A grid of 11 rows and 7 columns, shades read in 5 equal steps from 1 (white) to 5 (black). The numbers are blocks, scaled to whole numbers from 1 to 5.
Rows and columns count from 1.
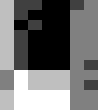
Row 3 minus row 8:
-1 4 2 3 3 0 0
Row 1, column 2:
4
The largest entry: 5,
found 20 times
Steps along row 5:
up up same same down same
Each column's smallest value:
2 1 1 1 1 3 3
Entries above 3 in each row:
5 4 4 4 4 4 5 0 1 0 0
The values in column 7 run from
3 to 4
